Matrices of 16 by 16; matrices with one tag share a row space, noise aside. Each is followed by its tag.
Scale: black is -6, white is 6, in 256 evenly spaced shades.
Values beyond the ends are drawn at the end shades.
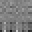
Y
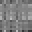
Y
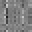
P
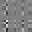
P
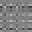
Y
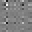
P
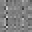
P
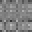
Y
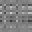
Y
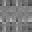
Y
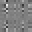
P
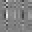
P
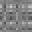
Y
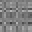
Y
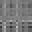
Y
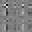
P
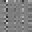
P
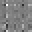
P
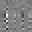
P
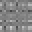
Y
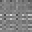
Y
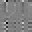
P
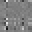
P
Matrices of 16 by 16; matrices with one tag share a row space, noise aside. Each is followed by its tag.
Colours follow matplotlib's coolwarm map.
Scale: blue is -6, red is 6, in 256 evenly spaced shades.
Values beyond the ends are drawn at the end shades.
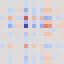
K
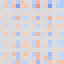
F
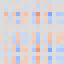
F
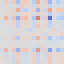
F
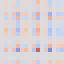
F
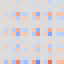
F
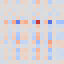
F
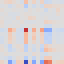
K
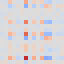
K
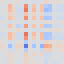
K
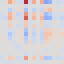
K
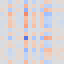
K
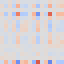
F
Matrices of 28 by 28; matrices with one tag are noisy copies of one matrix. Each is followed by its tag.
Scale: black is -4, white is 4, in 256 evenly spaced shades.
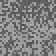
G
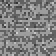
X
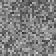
G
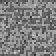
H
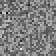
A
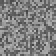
A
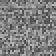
H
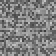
X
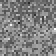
G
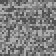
H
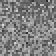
G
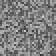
A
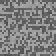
H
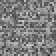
X
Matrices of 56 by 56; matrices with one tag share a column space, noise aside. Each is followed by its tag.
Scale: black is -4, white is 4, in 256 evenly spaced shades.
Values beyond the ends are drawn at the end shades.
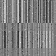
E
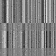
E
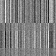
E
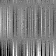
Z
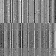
E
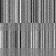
E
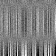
Z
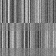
E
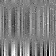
Z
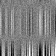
Z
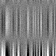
Z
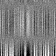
Z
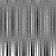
Z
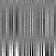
Z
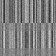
E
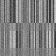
E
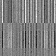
E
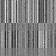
E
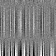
Z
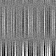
Z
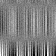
Z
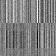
E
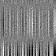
Z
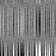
Z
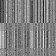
E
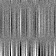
Z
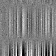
Z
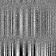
Z
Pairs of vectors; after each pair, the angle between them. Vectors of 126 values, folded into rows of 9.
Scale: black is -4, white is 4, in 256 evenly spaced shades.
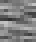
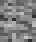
partly aligned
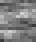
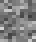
partly opposed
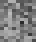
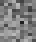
nearly parallel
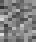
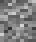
partly aligned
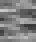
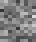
partly opposed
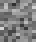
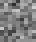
nearly parallel
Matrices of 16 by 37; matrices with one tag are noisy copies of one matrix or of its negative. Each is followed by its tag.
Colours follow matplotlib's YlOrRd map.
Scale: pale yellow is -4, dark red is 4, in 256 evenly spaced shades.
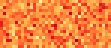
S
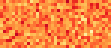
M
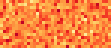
M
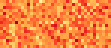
S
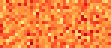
M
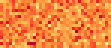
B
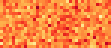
B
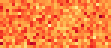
B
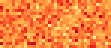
B
